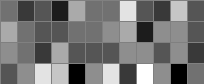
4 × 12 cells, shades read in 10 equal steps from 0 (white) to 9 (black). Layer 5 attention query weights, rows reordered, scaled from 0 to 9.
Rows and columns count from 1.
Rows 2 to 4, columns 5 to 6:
5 5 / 6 6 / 9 4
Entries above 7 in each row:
1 1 0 2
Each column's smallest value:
3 4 1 2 3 4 1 1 0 4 2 5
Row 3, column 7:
6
